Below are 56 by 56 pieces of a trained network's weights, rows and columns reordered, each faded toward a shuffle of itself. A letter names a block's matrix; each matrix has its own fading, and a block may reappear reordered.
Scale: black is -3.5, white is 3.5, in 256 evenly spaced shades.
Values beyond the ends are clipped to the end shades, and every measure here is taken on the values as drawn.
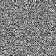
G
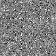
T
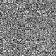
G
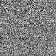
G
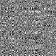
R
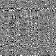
R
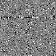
T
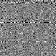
R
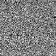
G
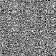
G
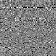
R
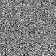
G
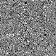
T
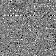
T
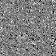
T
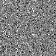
T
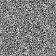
T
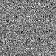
G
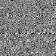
R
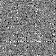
T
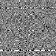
R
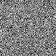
G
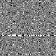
R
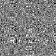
R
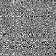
R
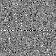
T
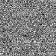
G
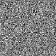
G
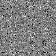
T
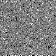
T
